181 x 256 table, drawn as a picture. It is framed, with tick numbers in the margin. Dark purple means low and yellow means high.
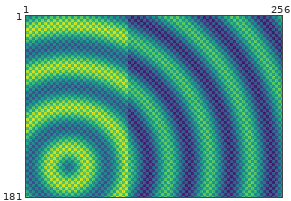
Rings: centred on the bottom left. Seam: vertical, 40% of the way across, the left part higher. Mirror symmetry: none.
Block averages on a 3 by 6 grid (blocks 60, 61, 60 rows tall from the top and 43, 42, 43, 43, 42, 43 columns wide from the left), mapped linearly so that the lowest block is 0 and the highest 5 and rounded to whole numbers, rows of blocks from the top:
551000 / 332000 / 442000
